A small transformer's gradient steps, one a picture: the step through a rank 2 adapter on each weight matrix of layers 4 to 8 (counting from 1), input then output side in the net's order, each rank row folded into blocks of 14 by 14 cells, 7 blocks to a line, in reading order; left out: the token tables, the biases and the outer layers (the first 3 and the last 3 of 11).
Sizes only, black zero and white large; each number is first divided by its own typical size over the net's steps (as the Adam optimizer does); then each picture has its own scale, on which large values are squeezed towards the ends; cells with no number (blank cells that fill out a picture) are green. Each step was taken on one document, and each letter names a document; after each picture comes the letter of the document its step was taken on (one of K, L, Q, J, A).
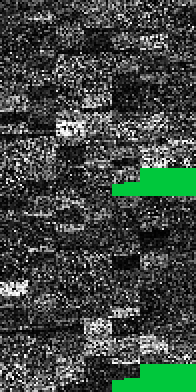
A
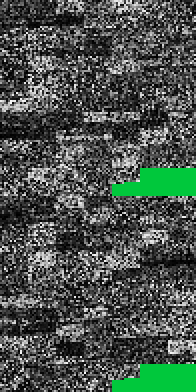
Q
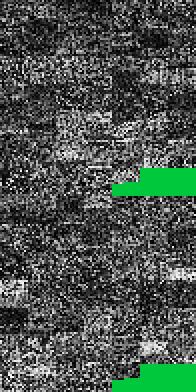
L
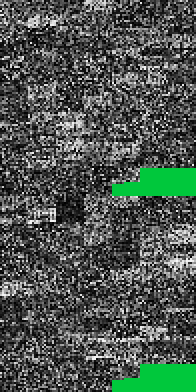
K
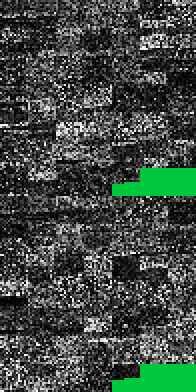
A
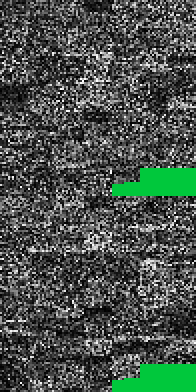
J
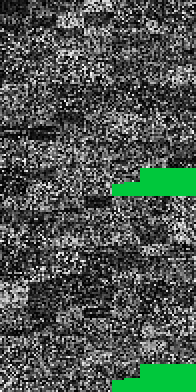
L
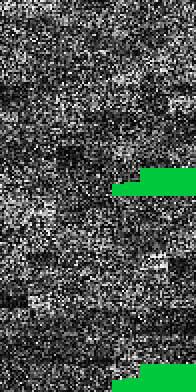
J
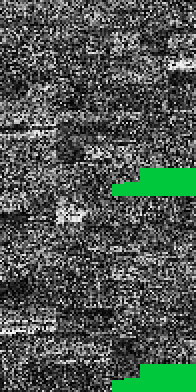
Q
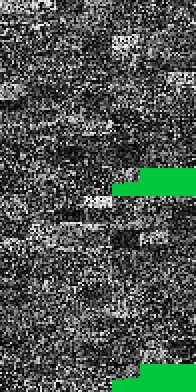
K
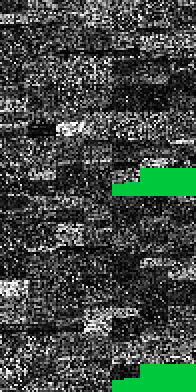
A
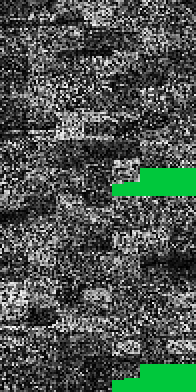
Q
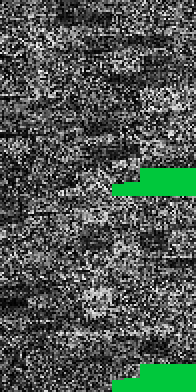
Q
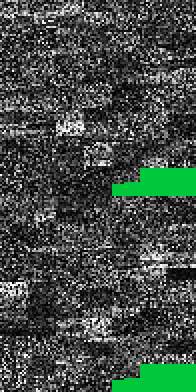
A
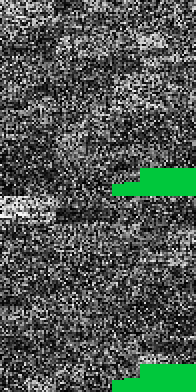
K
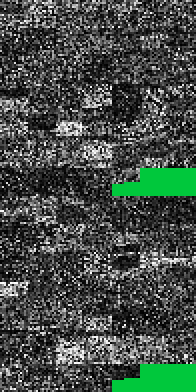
A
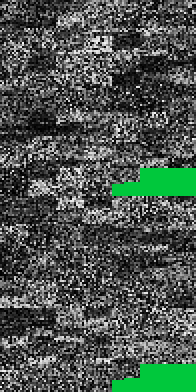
L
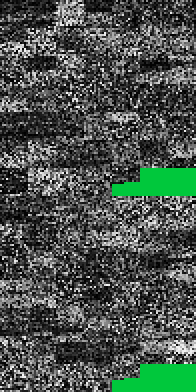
L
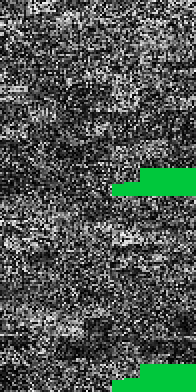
K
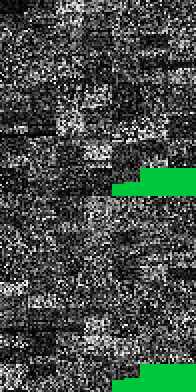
A
